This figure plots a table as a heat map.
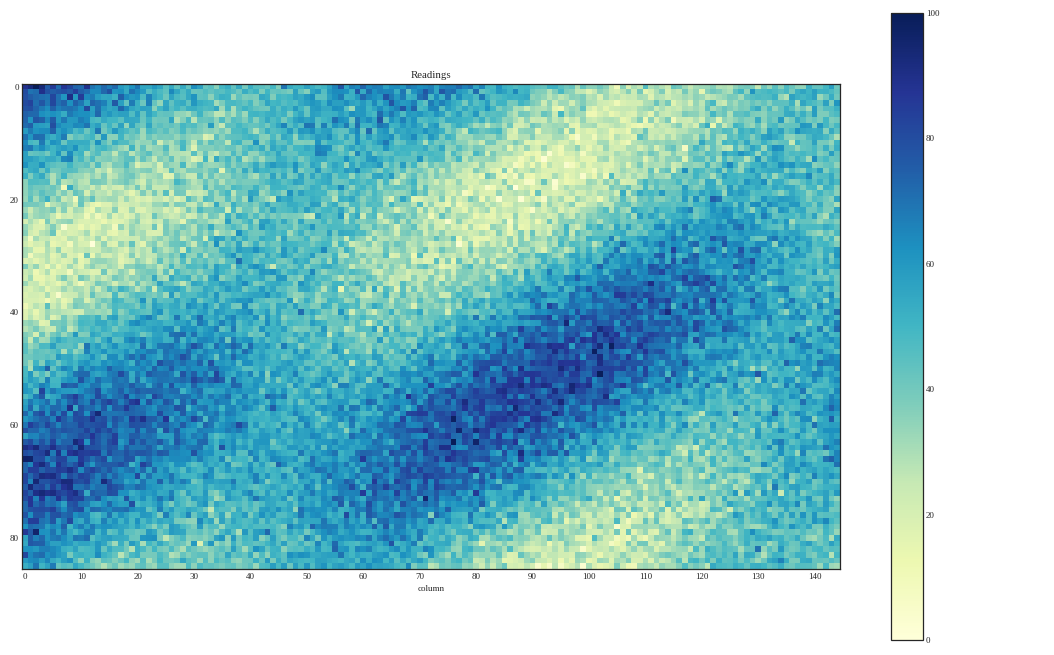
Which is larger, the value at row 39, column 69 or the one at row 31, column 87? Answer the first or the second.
the second
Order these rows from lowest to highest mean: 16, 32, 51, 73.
16, 32, 73, 51
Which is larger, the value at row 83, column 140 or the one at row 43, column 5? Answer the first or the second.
the first
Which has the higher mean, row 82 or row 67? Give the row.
67
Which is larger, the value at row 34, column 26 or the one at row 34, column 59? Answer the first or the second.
the first
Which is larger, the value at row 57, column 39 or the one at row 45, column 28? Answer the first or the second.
the first
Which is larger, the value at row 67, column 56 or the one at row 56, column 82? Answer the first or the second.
the second
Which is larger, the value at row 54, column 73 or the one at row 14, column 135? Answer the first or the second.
the first
